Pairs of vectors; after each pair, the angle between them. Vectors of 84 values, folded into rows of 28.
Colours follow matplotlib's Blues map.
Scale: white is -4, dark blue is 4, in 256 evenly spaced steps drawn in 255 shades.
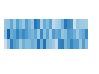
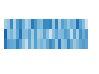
orthogonal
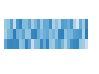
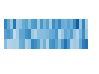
nearly opposite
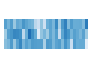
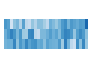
partly aligned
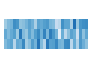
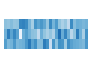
partly opposed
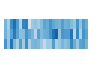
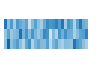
orthogonal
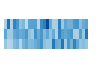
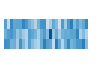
partly opposed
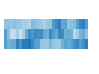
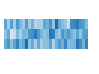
partly aligned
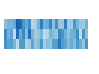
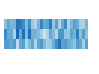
nearly parallel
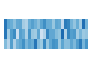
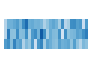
nearly opposite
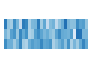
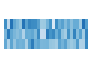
orthogonal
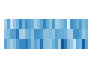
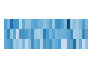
nearly opposite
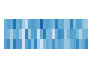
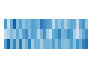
partly aligned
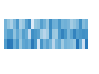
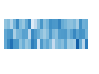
nearly parallel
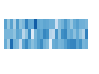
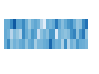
partly opposed
